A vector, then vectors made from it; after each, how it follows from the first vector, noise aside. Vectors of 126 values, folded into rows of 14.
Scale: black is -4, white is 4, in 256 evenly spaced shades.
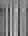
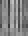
reversed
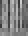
reversed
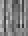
wrapped around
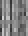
wrapped around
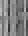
wrapped around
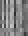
wrapped around
